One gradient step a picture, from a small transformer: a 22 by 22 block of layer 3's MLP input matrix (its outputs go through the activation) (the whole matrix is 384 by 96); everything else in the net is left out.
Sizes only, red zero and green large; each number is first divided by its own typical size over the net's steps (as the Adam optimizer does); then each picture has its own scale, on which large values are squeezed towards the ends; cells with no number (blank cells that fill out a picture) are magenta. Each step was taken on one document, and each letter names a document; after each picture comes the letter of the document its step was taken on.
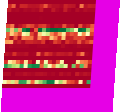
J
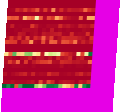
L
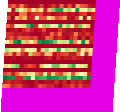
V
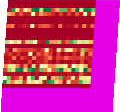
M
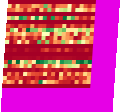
J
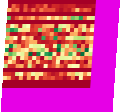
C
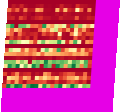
V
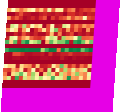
C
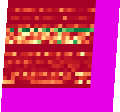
J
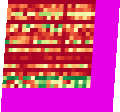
C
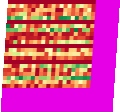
V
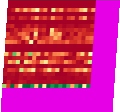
L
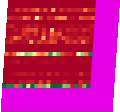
L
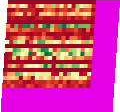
C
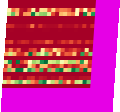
M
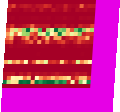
J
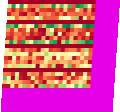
V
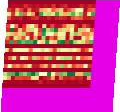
C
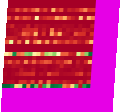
L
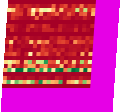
M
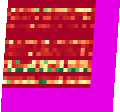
M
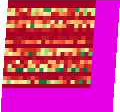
M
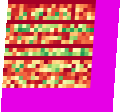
V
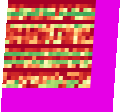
V
